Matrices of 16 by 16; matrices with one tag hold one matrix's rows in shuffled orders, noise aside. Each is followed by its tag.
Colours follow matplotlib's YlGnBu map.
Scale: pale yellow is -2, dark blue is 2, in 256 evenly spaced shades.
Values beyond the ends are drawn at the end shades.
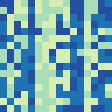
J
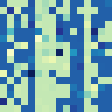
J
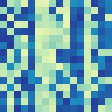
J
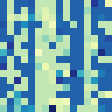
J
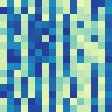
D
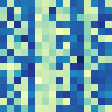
J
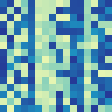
J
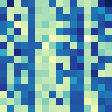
J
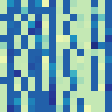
D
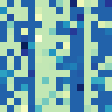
J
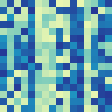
J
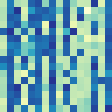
D
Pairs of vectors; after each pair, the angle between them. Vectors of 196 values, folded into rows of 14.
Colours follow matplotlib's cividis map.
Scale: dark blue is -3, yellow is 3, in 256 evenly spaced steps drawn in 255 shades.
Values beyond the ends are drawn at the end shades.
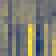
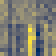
nearly parallel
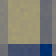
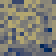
partly aligned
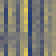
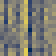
nearly parallel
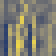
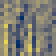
nearly opposite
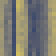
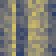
nearly opposite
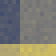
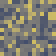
orthogonal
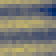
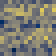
partly opposed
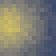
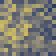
partly aligned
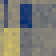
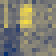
nearly opposite
